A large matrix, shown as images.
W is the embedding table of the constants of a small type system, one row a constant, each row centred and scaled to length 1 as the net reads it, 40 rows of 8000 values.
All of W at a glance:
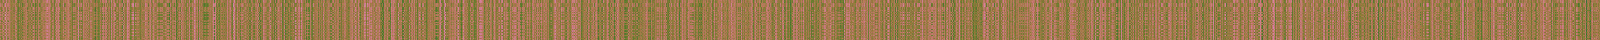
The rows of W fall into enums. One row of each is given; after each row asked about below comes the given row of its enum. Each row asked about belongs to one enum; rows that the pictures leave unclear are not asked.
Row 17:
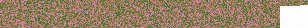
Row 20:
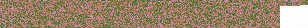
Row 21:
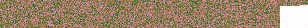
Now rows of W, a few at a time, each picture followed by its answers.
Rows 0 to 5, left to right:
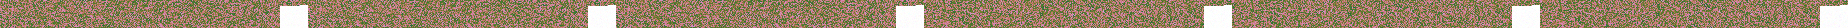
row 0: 20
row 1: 20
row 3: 17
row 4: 17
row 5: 17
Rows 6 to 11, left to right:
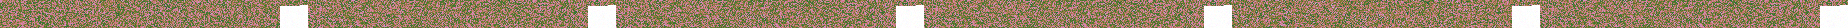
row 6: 17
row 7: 20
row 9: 20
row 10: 21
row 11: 20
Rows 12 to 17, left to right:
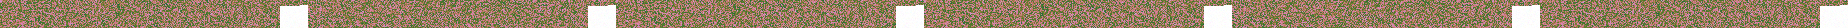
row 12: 17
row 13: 20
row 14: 17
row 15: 17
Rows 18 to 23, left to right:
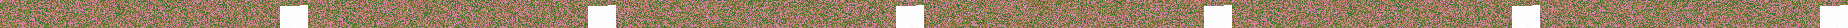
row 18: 17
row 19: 17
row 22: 17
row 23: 20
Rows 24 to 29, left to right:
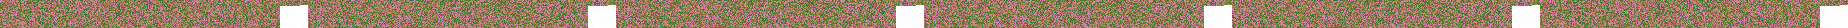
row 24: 17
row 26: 20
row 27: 20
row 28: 20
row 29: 17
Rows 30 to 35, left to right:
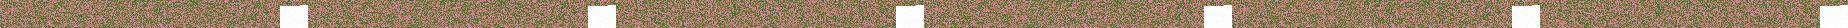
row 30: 20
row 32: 17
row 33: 20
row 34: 20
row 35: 17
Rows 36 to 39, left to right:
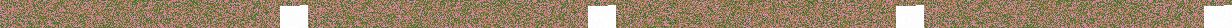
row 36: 20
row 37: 20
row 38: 21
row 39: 20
